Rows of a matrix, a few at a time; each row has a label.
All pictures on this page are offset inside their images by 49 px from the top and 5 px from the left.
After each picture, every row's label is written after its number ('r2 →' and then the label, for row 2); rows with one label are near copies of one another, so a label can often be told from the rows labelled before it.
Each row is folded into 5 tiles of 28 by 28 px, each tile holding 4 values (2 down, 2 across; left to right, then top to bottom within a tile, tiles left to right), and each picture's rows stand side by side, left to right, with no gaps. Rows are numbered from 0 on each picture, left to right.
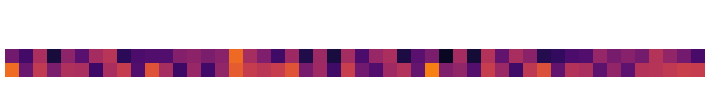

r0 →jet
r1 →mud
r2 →jet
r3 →jet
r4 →mud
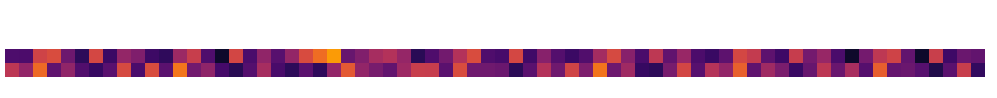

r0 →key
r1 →key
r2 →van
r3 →key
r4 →key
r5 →key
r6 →key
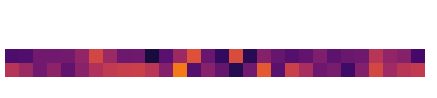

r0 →mud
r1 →key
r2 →mud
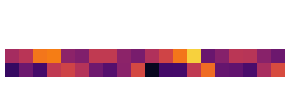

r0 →van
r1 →van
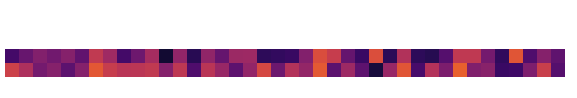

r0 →mud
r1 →jet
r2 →key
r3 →key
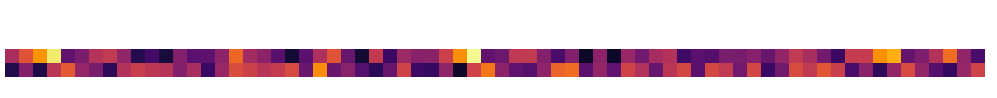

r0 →van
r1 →mud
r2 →key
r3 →van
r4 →jet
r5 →mud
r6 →van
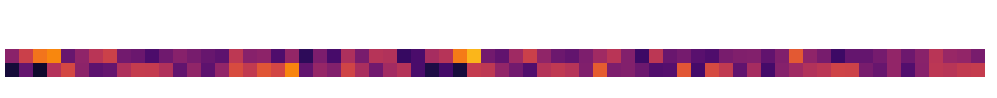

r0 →van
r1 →mud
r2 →jet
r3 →van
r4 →key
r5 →mud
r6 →mud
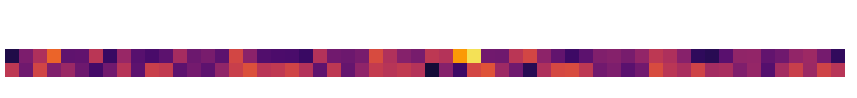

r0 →key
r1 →mud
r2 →mud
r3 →van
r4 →mud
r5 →mud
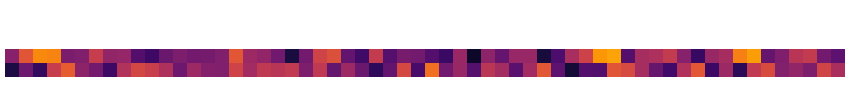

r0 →van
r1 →mud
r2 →key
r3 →jet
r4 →van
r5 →van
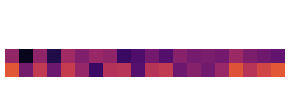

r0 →jet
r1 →mud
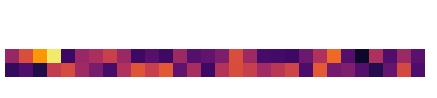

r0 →van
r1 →mud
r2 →key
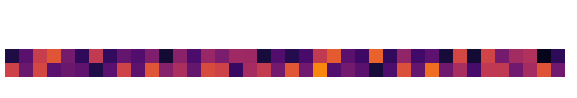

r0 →key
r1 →jet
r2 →key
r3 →jet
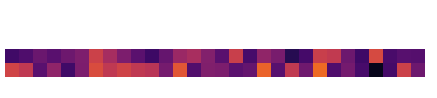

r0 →mud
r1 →key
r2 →key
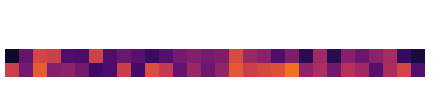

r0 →key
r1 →mud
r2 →jet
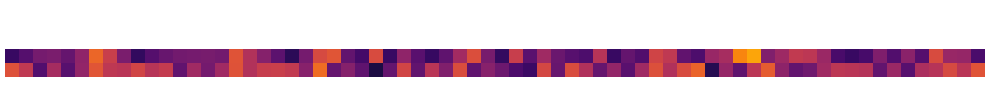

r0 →mud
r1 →mud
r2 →key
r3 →key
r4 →mud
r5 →van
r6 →mud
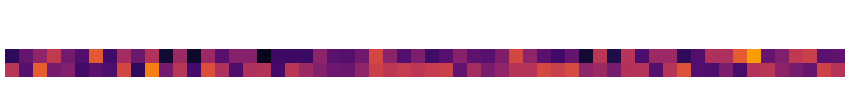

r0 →key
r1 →jet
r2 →mud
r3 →mud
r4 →jet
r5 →van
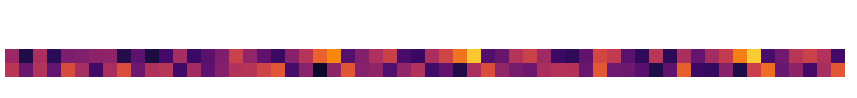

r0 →jet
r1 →mud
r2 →van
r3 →van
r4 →key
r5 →van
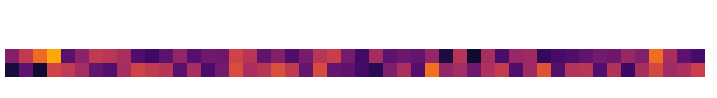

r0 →van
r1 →mud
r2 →key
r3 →jet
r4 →mud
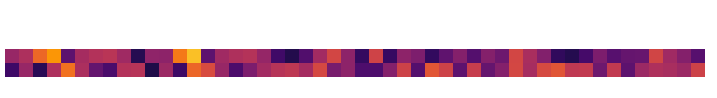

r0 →van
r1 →van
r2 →key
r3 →mud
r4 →mud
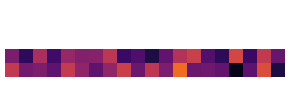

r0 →jet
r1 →key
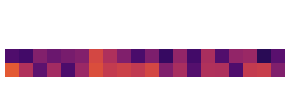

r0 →mud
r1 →jet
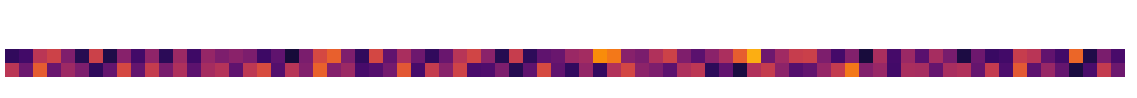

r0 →key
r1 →jet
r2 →key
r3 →key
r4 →van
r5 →van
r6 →jet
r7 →key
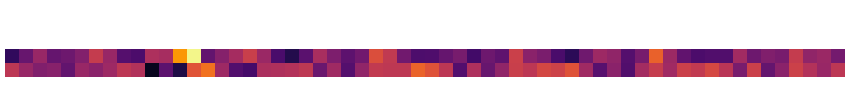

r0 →mud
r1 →van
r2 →mud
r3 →mud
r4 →mud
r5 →mud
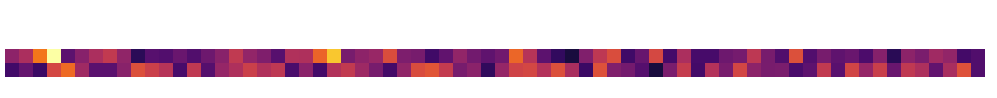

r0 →van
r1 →mud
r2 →van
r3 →mud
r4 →key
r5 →key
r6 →jet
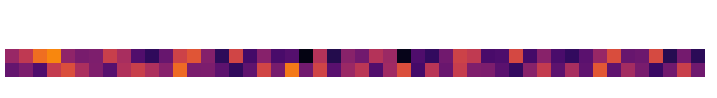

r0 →van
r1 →key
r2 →jet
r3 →key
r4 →key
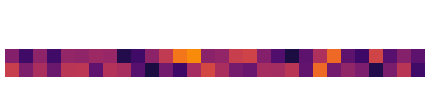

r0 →jet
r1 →van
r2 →key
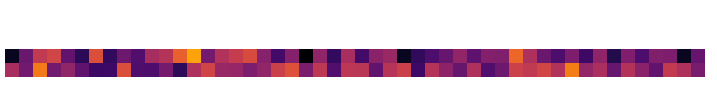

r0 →key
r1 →van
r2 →jet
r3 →mud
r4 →jet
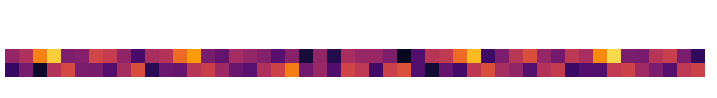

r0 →van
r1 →van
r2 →jet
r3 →van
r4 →van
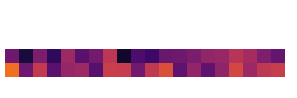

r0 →jet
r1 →mud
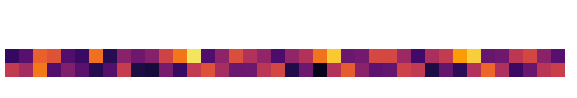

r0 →key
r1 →van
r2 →van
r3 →van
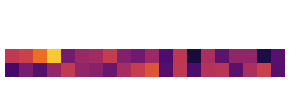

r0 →van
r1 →jet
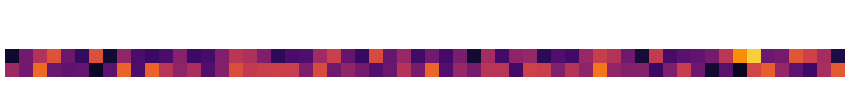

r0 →key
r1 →mud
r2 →key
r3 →jet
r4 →key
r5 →van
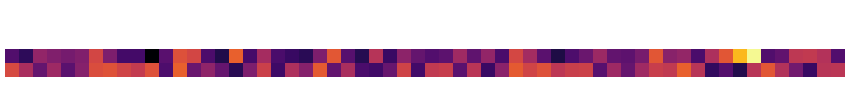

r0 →mud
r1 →key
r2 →key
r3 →mud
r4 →mud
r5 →van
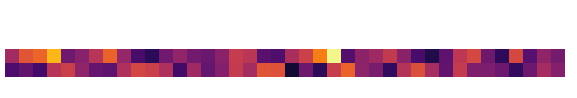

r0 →van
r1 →mud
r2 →van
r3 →key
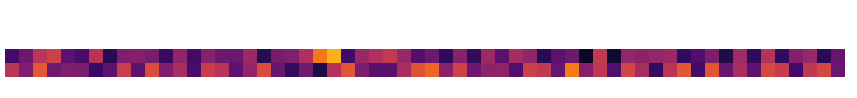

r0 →key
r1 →jet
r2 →van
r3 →jet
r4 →jet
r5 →jet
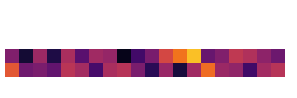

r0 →jet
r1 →van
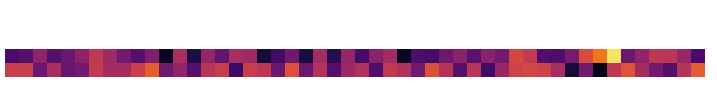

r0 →mud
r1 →jet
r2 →jet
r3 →mud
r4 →van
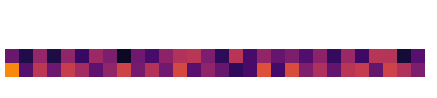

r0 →jet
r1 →key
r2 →jet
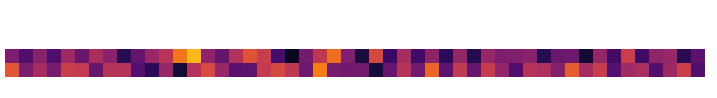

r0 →jet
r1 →van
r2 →key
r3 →jet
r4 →jet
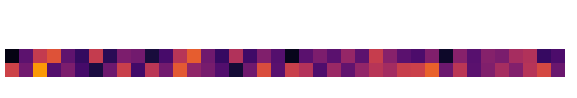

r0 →key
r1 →key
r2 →mud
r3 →jet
